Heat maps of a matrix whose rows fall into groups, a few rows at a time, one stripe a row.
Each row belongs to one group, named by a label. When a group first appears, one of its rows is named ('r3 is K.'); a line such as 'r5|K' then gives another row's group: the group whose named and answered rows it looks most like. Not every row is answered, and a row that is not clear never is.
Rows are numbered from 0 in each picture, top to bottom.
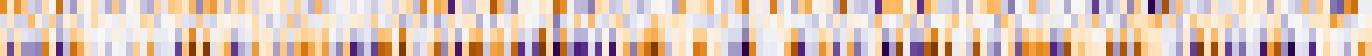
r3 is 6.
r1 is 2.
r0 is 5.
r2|6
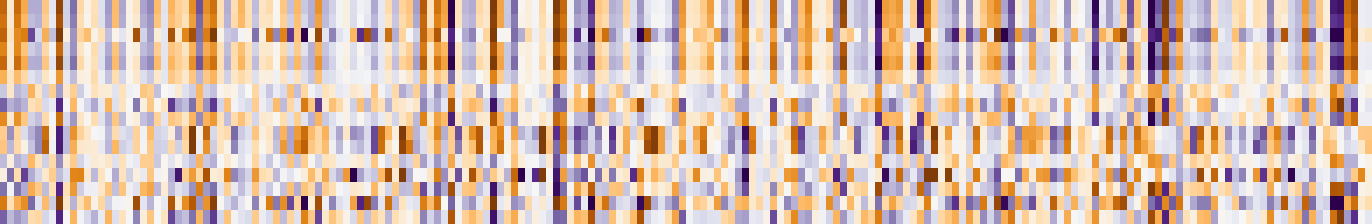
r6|2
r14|5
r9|6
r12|6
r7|2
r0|5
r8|5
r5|5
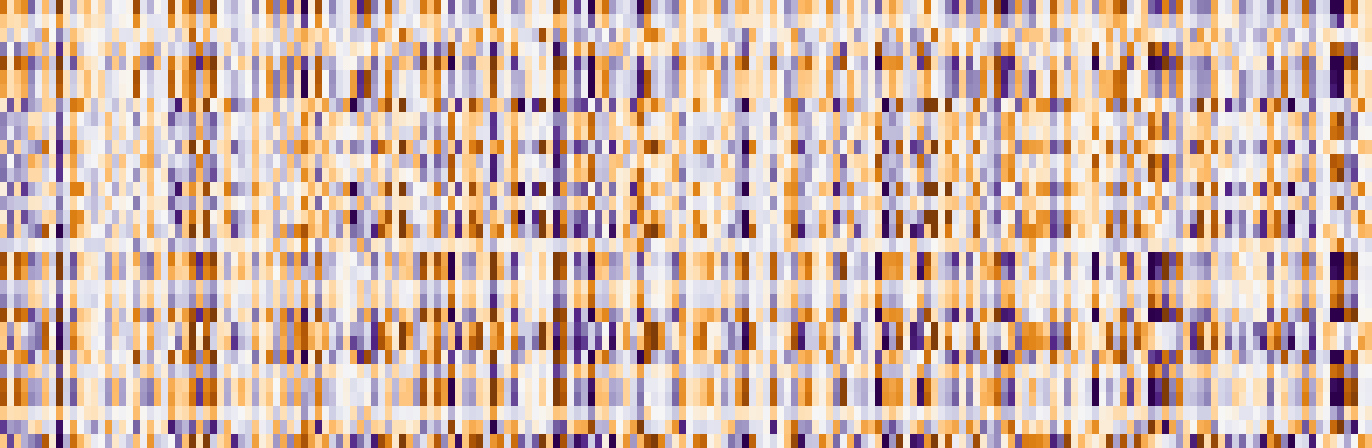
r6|5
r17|2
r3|2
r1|5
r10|6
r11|2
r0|5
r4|5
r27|5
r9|2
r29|5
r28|5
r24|6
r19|5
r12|2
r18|5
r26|2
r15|6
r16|6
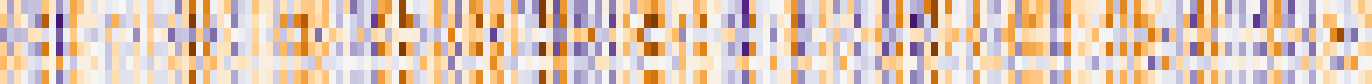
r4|5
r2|2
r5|6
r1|6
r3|6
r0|6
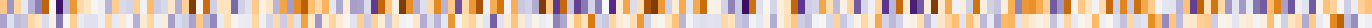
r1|2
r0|6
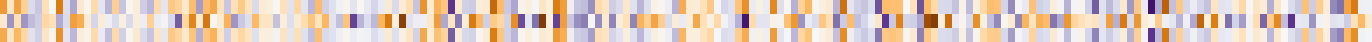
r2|5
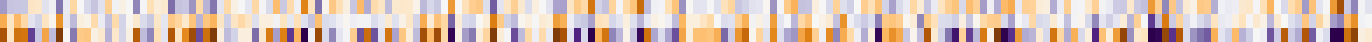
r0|2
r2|5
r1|5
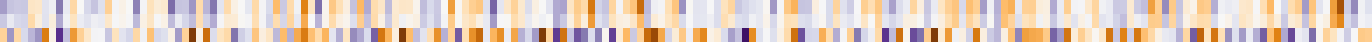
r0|2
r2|6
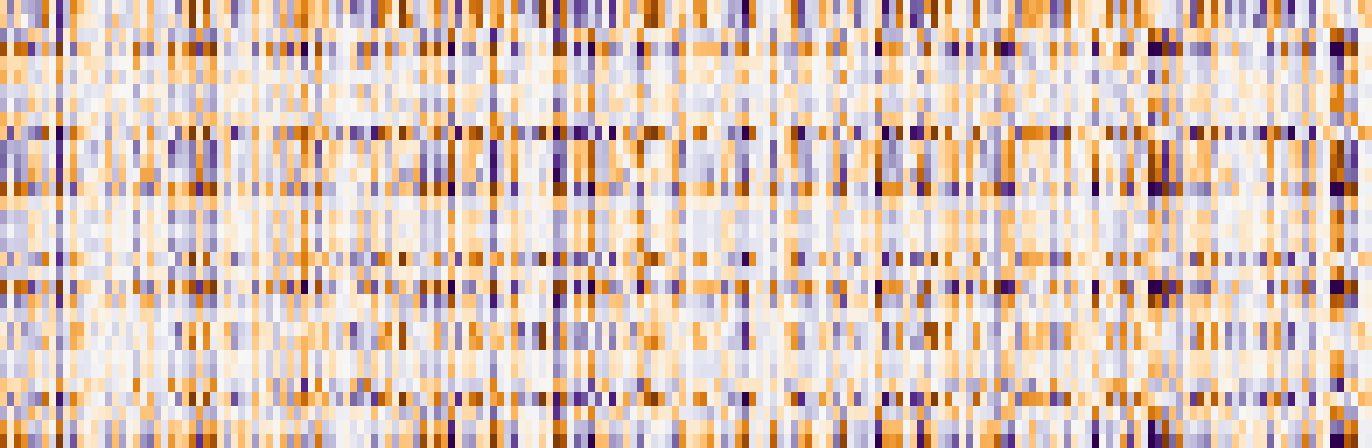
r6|2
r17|2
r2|2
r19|2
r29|2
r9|6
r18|6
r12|2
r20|5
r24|6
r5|5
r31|5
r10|2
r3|5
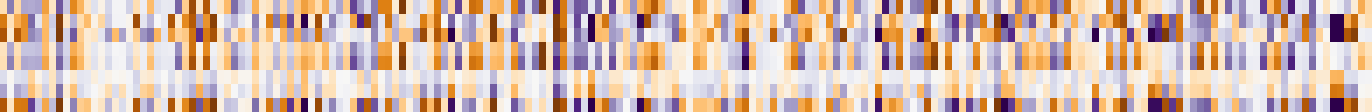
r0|6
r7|5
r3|6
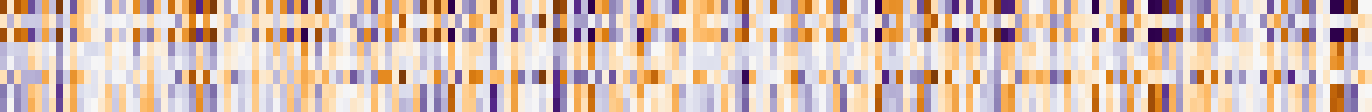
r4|2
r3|2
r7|2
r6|2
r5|6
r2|5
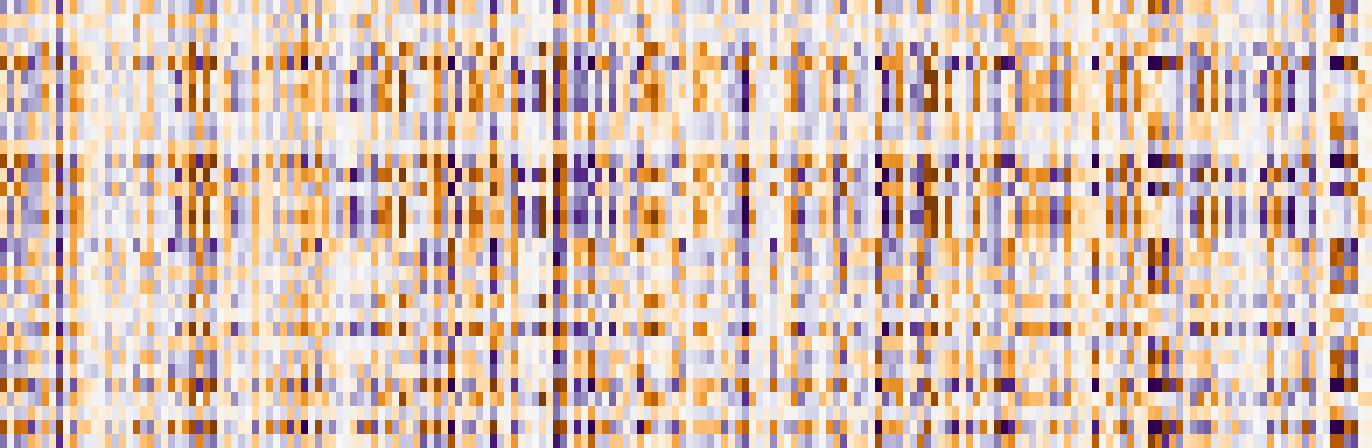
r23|6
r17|2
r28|6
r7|6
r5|6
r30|5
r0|2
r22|2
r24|5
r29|2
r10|5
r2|2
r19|5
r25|2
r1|5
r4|5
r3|6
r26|2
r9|2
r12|6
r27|5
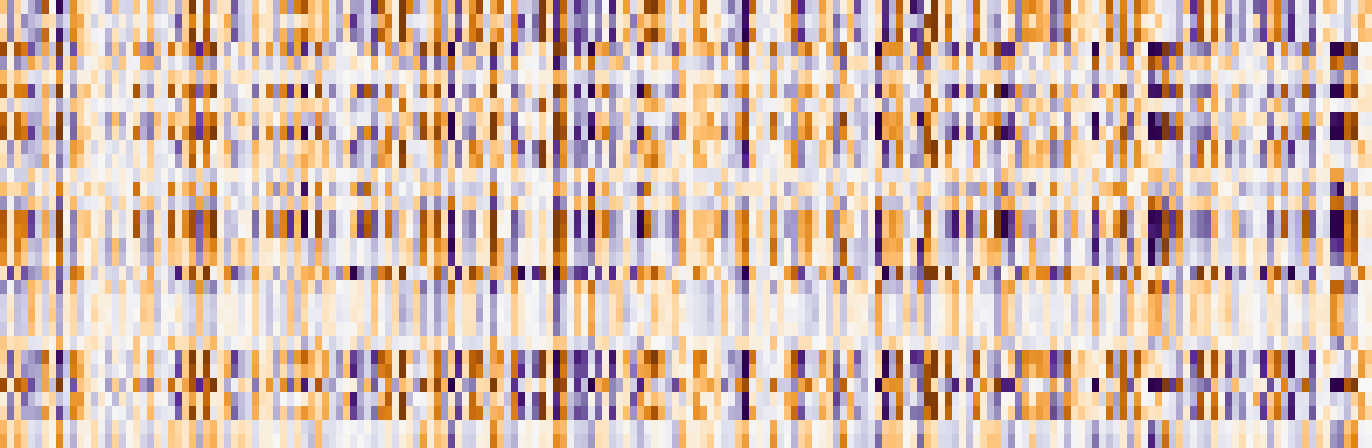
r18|5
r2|6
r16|5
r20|2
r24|5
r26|6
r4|2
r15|5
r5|5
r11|6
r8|5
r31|5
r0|6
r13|5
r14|2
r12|2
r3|5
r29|6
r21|2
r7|6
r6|5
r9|5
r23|2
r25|6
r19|6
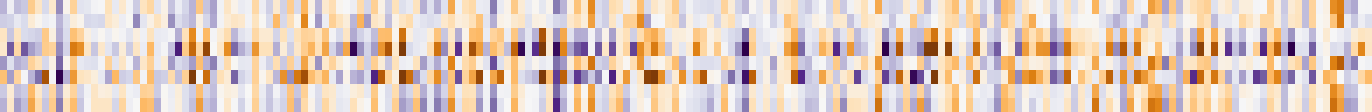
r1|2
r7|2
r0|2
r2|6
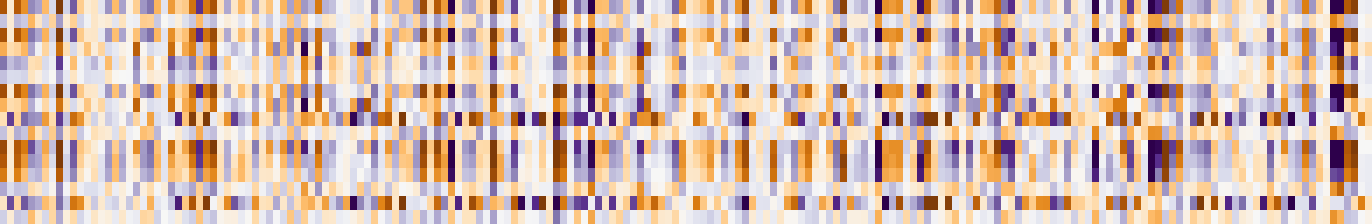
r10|5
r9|2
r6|5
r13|2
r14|6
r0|5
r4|2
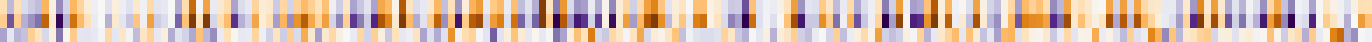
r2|2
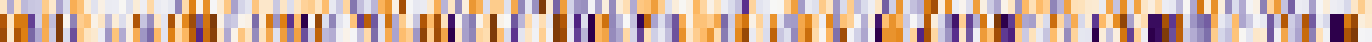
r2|5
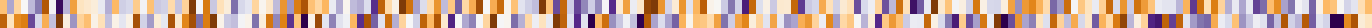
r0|6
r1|5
